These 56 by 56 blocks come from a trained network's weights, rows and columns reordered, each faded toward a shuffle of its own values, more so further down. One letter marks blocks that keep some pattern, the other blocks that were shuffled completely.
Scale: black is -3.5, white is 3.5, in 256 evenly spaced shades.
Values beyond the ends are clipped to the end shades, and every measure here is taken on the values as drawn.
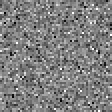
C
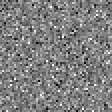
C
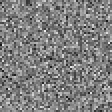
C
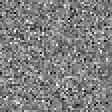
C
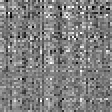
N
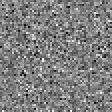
C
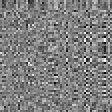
N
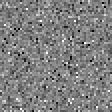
C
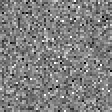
C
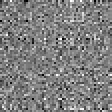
N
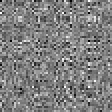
N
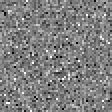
C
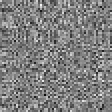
N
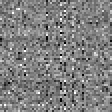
N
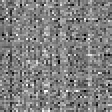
N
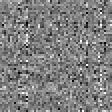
N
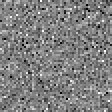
C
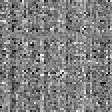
N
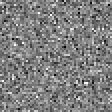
C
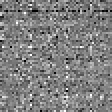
N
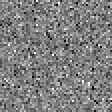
C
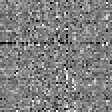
N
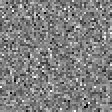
C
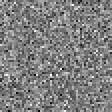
C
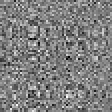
N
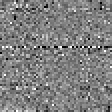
N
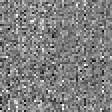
N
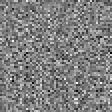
N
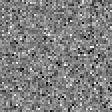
C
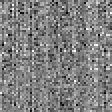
N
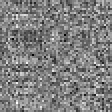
N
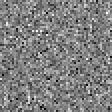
C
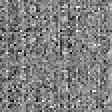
N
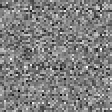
N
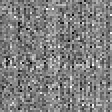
N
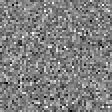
C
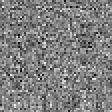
N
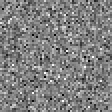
C
